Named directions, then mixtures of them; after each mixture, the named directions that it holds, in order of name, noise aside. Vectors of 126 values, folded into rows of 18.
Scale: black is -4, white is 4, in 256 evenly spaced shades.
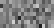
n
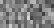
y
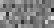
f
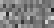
f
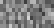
y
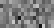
n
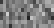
f, y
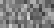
y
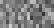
y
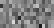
n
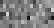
f, y
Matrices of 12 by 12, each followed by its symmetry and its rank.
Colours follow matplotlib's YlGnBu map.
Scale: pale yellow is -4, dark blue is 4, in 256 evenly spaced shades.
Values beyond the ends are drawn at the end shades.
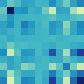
symmetric, rank two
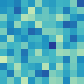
neither, full rank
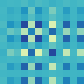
symmetric, rank one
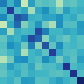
symmetric, full rank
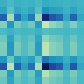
neither, rank one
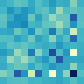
symmetric, rank two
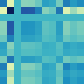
symmetric, rank one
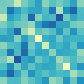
symmetric, full rank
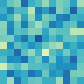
neither, full rank
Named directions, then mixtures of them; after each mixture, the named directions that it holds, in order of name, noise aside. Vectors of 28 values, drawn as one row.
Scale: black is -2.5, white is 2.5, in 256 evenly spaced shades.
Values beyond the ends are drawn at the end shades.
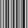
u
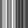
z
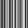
u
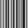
u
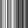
z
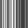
u, z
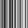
u, z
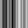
z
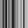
u, z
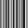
u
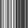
u, z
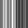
z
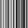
u, z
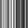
u, z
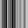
z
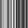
u, z
